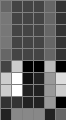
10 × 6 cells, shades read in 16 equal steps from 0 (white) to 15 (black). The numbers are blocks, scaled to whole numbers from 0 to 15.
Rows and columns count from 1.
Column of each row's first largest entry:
6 6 6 6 6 3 3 3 6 1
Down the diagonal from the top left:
9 11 11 11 9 15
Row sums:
63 62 62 62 63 63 38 38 71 56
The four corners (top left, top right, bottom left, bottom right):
9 12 13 9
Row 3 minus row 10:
-5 4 4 4 -4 3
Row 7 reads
3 0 14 13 6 2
